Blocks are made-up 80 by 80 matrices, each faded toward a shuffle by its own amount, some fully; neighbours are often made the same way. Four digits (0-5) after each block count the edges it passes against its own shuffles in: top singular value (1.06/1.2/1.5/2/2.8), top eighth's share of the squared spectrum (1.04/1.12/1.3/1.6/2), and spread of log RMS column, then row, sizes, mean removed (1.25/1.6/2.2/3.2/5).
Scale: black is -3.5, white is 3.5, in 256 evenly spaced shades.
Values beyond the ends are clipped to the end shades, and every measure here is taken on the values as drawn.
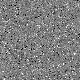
0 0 0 0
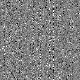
2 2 3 0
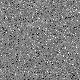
0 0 0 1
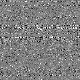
3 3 0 3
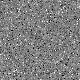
1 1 0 1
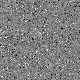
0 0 0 0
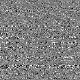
3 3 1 3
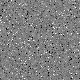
1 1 0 0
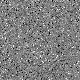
0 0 0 0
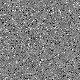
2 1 0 1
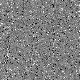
1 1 1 0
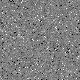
1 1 0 0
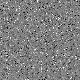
3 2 0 0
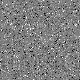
3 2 0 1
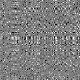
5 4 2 3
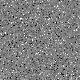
2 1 0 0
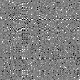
4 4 2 2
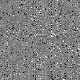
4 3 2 1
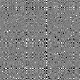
5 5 3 3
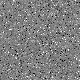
1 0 0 0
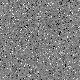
1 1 0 0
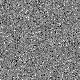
1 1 0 0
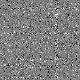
2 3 2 2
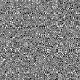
4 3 2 2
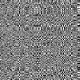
5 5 3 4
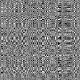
5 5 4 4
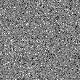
2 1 0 0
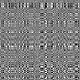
5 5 4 4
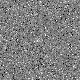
1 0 0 0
